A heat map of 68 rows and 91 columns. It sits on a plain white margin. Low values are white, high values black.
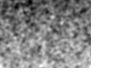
Stripes: none. Grain: blotchy. Lone odd cells: none. Slope: up to the top. Average level on the scale: 50%.
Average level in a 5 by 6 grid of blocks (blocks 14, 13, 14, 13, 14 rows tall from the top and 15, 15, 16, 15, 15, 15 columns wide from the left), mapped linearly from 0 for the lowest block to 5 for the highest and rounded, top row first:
555444 / 333333 / 222323 / 111111 / 110100
